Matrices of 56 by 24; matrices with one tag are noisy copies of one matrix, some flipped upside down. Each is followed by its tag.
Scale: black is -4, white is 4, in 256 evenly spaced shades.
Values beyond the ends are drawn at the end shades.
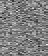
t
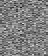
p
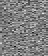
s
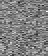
t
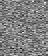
p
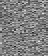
s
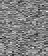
t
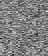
t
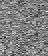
t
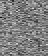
t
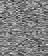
t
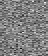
p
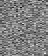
p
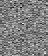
p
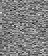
s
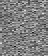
s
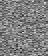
p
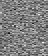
s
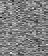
t
